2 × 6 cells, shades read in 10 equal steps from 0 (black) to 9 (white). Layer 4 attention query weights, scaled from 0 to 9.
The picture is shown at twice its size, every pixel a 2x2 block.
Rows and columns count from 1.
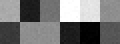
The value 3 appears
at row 2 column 6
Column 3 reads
4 5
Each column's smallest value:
2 1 4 1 0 3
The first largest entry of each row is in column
4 2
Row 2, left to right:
2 5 5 1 0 3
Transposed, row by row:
6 2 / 1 5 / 4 5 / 9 1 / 8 0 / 5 3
